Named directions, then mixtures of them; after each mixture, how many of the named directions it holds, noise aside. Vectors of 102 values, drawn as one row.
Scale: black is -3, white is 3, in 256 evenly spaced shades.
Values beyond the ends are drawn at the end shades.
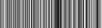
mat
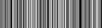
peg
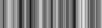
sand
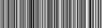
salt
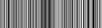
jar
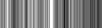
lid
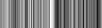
two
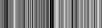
three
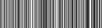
two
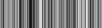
two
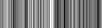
two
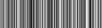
one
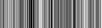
three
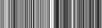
three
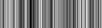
two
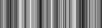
one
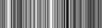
three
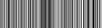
one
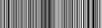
one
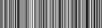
one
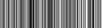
three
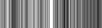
one
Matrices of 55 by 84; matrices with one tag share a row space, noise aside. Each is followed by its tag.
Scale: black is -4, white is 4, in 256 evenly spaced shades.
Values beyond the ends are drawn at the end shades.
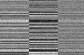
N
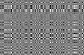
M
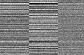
N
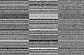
N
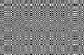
M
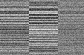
N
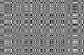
M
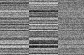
N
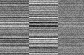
N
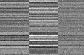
N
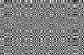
M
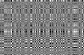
M
